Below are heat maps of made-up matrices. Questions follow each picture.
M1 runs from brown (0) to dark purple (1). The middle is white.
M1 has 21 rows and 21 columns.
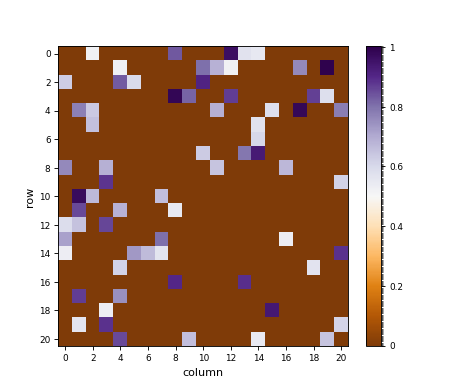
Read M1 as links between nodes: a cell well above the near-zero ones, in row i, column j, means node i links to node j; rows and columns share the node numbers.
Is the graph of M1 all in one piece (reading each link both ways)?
yes
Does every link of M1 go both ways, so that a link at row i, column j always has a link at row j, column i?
yes
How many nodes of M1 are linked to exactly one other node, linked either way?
1
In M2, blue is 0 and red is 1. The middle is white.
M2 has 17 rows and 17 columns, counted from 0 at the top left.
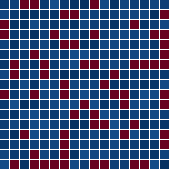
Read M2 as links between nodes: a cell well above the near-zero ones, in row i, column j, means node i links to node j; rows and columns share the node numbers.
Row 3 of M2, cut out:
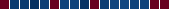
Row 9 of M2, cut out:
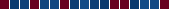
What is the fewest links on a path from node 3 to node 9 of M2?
1
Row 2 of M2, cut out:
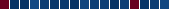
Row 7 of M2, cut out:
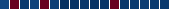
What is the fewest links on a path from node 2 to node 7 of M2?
4
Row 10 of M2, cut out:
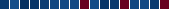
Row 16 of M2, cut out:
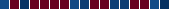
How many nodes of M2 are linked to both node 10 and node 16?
0
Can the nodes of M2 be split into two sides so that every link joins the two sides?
no
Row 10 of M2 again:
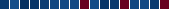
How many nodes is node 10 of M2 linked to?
3
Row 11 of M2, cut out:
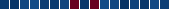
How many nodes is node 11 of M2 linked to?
2
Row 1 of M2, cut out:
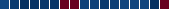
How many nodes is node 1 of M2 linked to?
3
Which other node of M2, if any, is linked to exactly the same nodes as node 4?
node 1
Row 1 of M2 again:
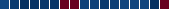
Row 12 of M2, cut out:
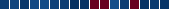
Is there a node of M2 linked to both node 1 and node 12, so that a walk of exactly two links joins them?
no
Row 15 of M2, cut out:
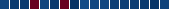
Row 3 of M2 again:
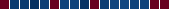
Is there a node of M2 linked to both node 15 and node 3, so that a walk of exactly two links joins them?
no
